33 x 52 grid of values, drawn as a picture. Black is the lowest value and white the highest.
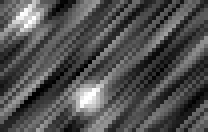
Two bumps rise from the field. Streaks slant up to the right. The halves do not mirror each other. On average the colour sits 30% of the way up the scale.
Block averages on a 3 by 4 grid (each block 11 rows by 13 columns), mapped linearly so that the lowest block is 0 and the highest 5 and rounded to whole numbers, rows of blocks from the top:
5111
1110
1420
